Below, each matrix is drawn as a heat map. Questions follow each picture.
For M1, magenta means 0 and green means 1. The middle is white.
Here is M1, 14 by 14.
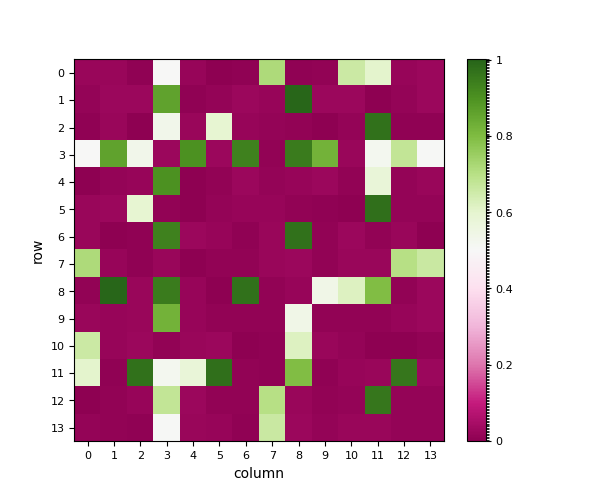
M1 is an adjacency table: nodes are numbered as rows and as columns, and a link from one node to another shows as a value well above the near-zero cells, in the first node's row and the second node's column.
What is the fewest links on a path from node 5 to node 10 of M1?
3
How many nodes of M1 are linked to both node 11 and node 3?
5
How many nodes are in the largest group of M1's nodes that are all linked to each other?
3
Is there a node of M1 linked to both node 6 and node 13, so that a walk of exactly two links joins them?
yes
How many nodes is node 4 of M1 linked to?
2
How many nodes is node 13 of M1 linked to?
2
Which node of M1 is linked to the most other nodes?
node 3
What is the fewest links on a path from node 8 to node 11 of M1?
1
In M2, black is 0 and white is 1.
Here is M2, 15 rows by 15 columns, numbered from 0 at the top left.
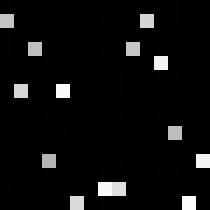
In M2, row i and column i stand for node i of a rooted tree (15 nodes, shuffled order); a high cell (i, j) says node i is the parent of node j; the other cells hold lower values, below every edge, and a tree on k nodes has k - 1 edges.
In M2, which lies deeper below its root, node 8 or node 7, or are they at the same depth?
the same depth
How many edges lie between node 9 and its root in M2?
4
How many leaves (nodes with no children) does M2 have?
7
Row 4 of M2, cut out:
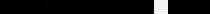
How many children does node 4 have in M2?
1
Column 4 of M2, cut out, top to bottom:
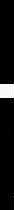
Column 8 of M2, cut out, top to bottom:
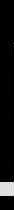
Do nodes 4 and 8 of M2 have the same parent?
no
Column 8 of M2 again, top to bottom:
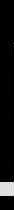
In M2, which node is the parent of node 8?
13
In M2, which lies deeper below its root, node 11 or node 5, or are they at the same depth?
node 5
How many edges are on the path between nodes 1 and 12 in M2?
6
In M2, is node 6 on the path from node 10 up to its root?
yes
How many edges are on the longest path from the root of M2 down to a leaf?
5
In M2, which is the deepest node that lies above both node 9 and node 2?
3
